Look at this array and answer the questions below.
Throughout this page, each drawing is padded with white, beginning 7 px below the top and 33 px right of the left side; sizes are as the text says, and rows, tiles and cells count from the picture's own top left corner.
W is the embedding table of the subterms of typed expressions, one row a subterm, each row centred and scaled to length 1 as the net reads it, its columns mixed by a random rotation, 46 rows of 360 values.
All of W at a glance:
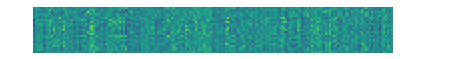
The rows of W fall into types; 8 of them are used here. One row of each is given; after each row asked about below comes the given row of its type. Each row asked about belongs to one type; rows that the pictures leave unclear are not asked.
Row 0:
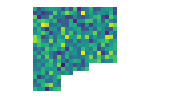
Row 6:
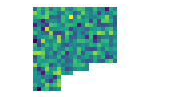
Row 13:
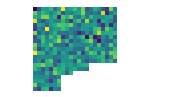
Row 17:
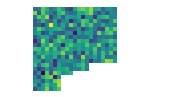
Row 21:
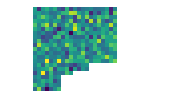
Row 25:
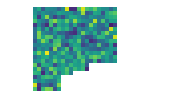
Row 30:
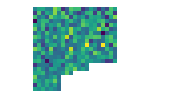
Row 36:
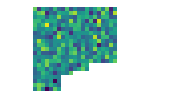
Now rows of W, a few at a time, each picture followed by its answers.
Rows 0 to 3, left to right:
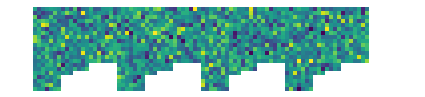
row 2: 13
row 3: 21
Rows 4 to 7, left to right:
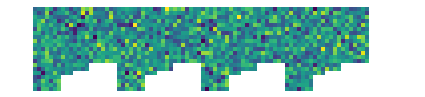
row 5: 17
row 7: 30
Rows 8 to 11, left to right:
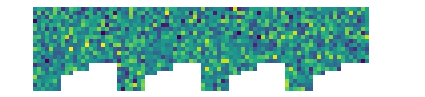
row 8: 30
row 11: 25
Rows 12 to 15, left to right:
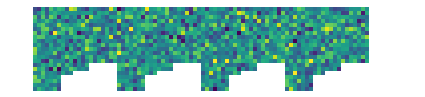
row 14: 21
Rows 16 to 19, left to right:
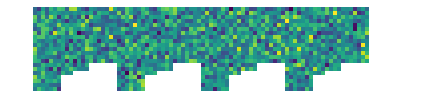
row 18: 30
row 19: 13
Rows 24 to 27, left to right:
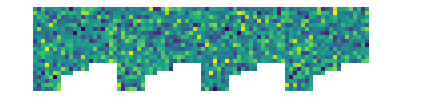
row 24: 17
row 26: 21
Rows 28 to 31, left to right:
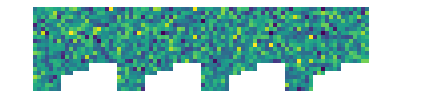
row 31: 21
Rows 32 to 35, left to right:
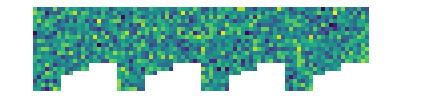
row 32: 36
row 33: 25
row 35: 0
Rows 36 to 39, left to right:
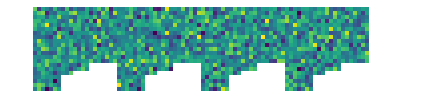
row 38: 36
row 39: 36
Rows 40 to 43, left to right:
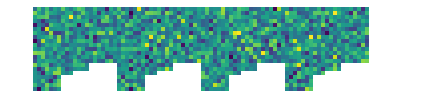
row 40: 6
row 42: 6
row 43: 36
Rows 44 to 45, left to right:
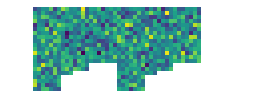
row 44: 13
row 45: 0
